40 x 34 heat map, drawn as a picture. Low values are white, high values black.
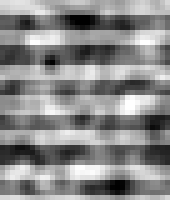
Stripes: horizontal, repeating 6 times. Ninth with the highest average: top middle. Slope: none.
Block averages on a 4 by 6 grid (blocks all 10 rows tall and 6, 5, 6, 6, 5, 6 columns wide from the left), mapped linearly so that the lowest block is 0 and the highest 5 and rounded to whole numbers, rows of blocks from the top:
204430
423332
311215
332343
